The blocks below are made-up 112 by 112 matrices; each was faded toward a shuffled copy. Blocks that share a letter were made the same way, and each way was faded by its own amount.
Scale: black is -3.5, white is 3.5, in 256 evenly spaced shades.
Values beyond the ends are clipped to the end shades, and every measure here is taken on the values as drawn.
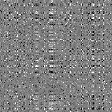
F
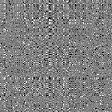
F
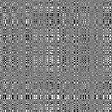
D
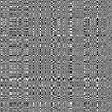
D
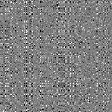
F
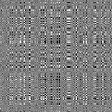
D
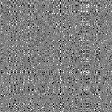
F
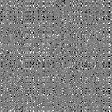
F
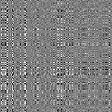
D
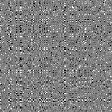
F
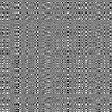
D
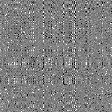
F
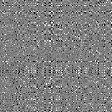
F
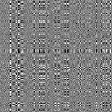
D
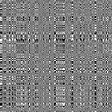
D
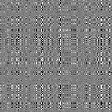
D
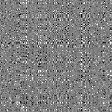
F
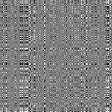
D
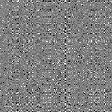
F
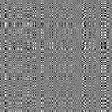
D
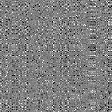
F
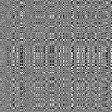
D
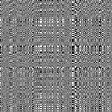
D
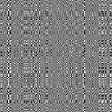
D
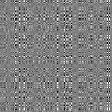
D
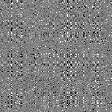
F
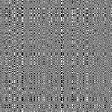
D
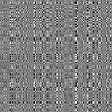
D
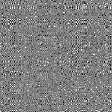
F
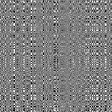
D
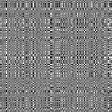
D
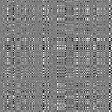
D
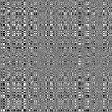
D
